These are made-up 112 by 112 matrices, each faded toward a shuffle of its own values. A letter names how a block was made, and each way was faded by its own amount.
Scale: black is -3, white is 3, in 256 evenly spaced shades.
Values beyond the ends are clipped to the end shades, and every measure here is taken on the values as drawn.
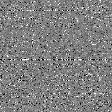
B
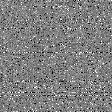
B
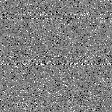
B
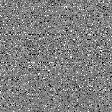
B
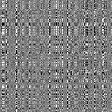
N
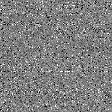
B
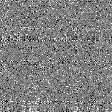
B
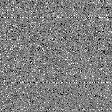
B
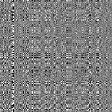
N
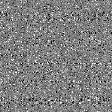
B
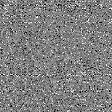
B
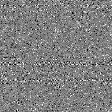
B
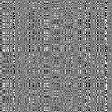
N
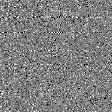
B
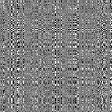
N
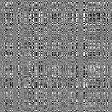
N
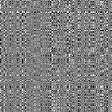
N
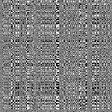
N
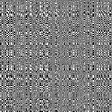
N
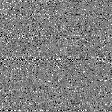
B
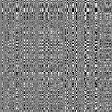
N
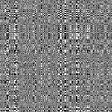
N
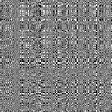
N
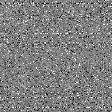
B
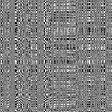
N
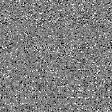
B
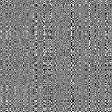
N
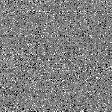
B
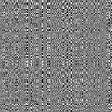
N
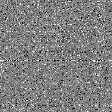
B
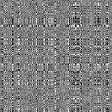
N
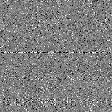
B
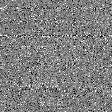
B
